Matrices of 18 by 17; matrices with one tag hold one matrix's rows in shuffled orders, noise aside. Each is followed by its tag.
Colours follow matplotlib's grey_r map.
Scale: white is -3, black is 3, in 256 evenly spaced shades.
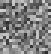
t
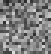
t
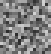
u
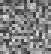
t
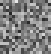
t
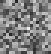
u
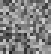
t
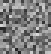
t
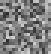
u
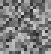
u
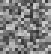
u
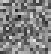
t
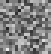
u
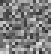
t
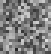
u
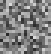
u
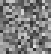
u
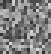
t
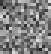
t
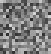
t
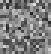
t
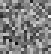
t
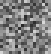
u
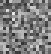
t
